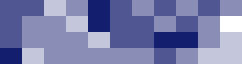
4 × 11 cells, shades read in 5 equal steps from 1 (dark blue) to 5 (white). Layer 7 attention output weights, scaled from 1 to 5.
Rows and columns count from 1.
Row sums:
27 30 28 33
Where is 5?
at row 2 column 11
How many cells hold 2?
13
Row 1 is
2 2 4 3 1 2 3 2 3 2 3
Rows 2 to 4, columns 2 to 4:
3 3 4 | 3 3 3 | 4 3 3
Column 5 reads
1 1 4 3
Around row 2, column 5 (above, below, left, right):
1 4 4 2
